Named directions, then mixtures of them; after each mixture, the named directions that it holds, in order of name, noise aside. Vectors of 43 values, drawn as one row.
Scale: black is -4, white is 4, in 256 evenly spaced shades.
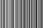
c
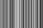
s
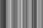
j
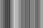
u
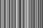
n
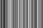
c, j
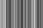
j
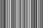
c, j, n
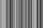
j, s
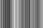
u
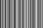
c, n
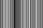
c, u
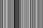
c, s, u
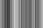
u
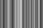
j, s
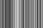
c, s, u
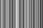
n, s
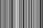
n, s
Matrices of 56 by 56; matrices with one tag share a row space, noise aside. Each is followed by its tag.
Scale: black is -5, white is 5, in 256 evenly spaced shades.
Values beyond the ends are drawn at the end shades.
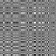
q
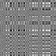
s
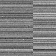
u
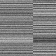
u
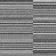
u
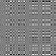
s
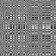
s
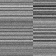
u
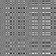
s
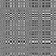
s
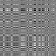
q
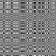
q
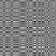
q
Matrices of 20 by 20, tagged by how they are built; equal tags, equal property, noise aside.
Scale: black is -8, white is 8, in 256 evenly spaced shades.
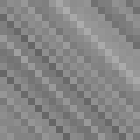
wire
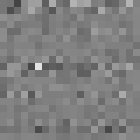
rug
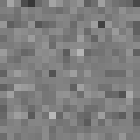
rug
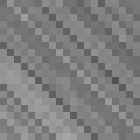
wire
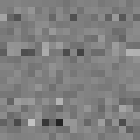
rug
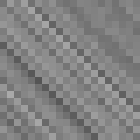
wire
